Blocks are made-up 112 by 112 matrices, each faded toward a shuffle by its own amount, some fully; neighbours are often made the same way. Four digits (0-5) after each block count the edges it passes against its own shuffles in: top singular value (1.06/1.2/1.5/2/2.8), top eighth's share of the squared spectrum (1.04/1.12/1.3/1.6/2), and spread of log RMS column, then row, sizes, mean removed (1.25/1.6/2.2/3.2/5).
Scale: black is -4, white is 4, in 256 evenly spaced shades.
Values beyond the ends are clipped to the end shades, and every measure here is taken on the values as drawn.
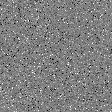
1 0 0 0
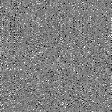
4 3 2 1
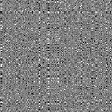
5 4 3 3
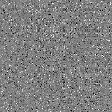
4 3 2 1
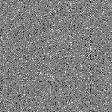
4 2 1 0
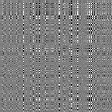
5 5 4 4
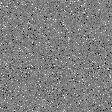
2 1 0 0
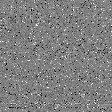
3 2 0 1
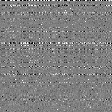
5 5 2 4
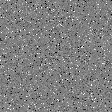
0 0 0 0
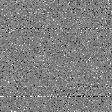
4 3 0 2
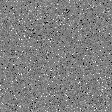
2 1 0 0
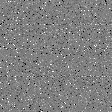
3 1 0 1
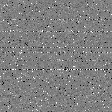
4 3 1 2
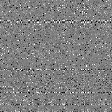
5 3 1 3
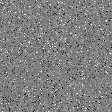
2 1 0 0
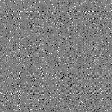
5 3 2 2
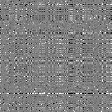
5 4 3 3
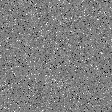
0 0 0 0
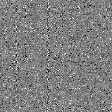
4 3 2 1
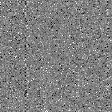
3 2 2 0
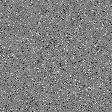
0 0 0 0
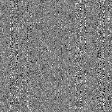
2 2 4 0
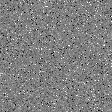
0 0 0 0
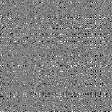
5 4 3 4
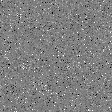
1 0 0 0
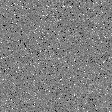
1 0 0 0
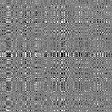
5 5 4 4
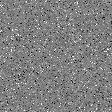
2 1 0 0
